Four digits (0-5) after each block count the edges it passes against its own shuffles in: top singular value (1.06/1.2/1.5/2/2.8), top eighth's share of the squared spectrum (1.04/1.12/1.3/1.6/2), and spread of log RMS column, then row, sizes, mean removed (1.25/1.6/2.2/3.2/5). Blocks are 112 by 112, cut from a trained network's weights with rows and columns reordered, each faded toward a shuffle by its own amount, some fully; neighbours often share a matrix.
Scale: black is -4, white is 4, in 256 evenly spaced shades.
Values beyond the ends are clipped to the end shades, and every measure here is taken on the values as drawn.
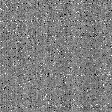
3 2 0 2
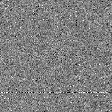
3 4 1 2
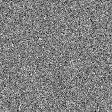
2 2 0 0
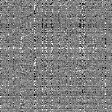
4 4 4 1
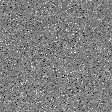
0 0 0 0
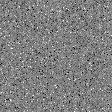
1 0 0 0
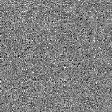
3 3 2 2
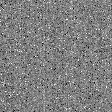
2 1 0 0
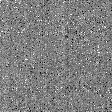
2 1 0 1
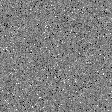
0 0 0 0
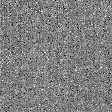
2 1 0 1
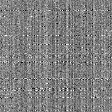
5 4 2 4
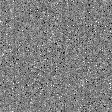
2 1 0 0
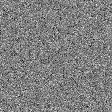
0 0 0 0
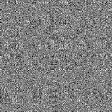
3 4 2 2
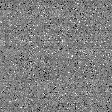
2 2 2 0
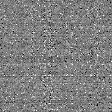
3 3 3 0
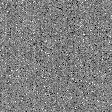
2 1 0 0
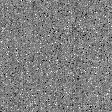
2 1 0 0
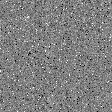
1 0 0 0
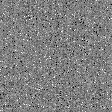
2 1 0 1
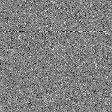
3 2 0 1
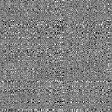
4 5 3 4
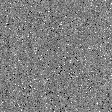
1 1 0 0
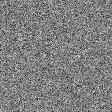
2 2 0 0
